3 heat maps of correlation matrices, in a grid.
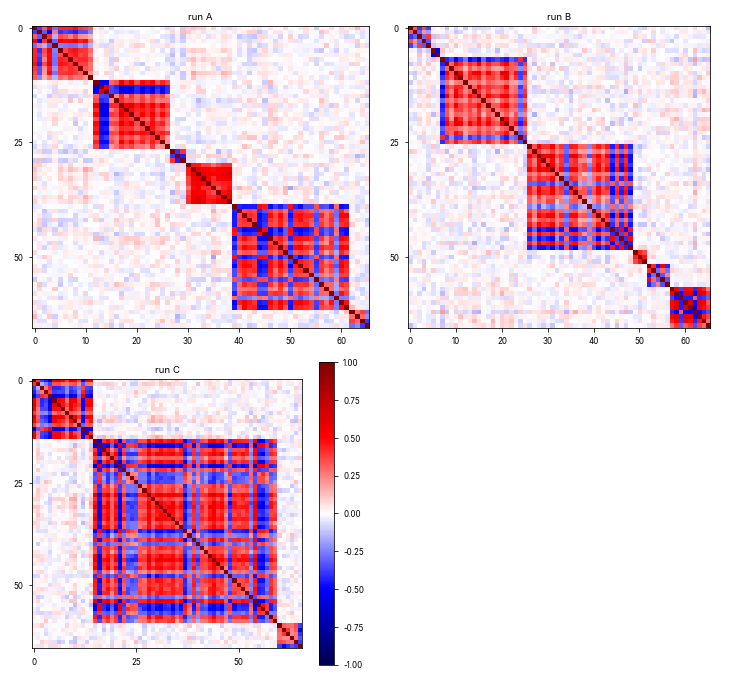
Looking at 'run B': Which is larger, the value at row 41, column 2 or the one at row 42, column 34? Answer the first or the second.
the first
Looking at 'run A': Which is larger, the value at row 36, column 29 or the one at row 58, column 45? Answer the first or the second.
the first
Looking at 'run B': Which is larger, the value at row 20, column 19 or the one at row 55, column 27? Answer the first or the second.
the first
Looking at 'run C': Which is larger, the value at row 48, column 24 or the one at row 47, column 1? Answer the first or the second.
the first
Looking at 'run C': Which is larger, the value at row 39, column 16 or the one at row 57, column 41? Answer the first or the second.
the second
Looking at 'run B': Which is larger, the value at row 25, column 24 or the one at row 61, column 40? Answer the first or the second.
the second
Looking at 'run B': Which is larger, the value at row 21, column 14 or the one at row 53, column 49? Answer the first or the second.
the first
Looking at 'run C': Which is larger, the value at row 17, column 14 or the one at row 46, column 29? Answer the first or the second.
the second
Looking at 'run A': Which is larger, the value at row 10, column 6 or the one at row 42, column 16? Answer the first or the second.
the first
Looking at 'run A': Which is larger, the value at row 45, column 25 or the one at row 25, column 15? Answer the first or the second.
the second
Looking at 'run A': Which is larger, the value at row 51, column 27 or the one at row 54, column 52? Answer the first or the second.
the second
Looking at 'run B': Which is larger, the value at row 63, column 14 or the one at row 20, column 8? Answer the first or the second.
the second
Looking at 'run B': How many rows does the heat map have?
66
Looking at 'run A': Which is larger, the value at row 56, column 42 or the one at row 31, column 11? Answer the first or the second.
the first
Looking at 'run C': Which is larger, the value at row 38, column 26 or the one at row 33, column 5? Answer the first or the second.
the second
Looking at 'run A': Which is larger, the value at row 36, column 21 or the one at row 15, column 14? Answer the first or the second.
the first
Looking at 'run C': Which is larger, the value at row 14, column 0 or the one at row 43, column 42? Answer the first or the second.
the first
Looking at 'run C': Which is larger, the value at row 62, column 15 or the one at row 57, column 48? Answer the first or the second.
the second
